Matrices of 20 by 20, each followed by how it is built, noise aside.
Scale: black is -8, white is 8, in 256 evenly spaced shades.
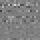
uneven rows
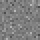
noise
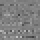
uneven rows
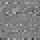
uneven rows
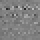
uneven rows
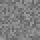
noise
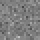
noise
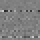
uneven rows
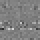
uneven rows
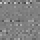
uneven rows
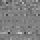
uneven rows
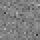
noise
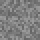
noise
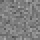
noise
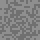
noise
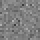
noise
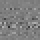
uneven rows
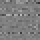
uneven rows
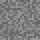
noise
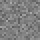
noise
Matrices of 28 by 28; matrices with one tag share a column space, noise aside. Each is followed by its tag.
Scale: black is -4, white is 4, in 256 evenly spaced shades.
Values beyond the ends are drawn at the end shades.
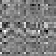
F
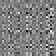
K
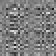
K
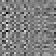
K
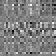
F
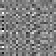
K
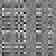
K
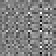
K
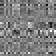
F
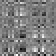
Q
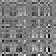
Q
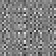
K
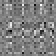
F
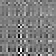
Q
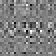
F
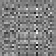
K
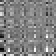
Q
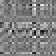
F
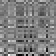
Q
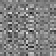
K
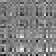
Q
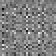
K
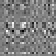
F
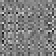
K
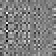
K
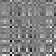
Q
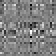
F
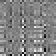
Q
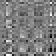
Q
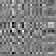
F
